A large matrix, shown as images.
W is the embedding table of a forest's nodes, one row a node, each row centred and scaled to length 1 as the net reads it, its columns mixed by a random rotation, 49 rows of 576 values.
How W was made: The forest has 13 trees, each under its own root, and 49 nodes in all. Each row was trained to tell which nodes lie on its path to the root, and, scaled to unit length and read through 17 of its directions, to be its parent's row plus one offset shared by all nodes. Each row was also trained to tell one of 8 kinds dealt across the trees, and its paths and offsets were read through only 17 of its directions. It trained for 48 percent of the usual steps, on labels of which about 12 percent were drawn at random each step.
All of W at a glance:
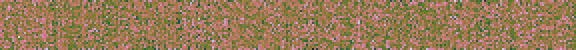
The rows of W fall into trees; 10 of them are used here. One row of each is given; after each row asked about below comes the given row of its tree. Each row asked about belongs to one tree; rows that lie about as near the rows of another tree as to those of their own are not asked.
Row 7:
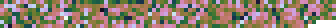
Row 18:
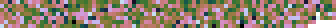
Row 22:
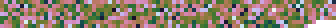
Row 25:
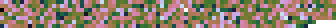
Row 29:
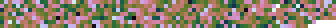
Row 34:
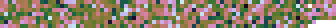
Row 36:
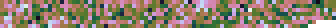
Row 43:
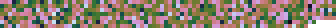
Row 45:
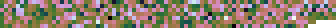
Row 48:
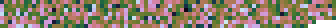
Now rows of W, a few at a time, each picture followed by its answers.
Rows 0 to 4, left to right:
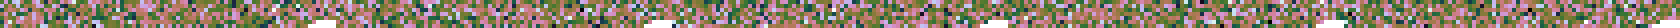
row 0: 29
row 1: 25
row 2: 48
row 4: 48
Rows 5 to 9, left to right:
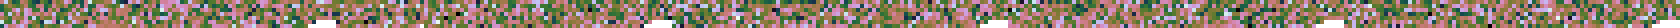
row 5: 48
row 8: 18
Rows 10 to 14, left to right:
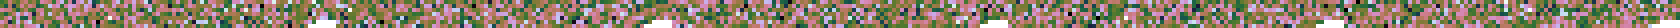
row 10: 43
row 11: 25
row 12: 7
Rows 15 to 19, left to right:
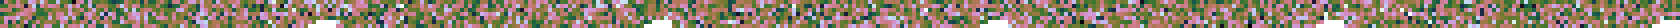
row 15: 45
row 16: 36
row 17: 25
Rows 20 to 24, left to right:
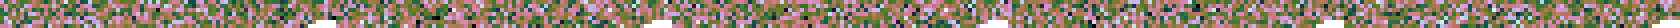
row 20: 29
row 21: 22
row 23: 22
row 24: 29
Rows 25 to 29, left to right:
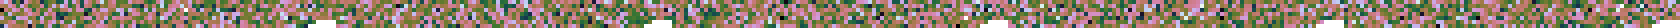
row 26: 34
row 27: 45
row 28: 7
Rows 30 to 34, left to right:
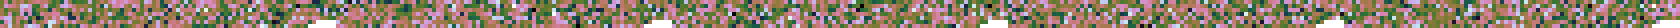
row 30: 36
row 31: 18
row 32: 22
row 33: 34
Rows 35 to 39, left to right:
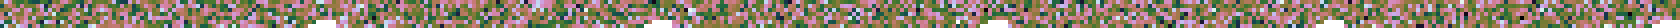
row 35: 48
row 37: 7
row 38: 22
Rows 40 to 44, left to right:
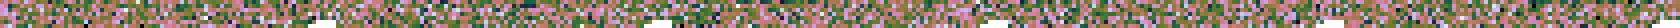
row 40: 34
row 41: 25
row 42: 45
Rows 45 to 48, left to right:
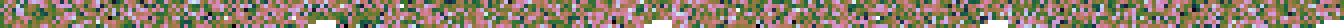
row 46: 45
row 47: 34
